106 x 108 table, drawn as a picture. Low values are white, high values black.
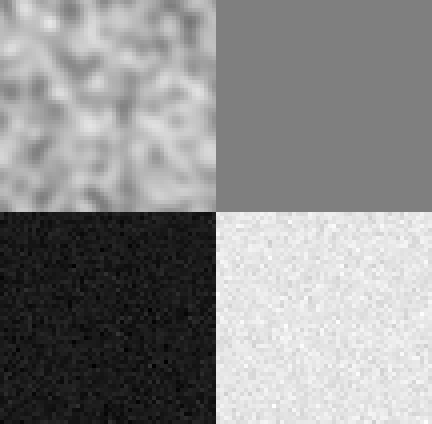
It is made of 2 by 2 panels. Panel 1,1: low, blotchy. Panel 1,2: middling, flat. Panel 2,1: very high, fine-grained, faint in contrast. Panel 2,2: very low, fine-grained, faint in contrast.
